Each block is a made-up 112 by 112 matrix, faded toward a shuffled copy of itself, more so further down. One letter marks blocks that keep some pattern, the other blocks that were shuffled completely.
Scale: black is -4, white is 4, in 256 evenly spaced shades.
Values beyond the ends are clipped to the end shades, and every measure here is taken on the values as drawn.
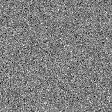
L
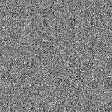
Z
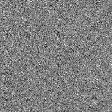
Z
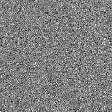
Z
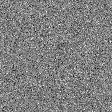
L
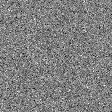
L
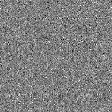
Z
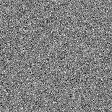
L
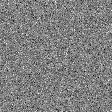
L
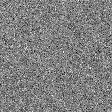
L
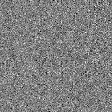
Z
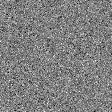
L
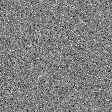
L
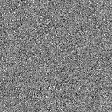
Z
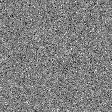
L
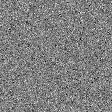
L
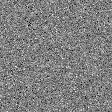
L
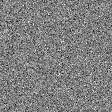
L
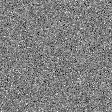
L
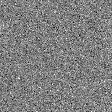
Z
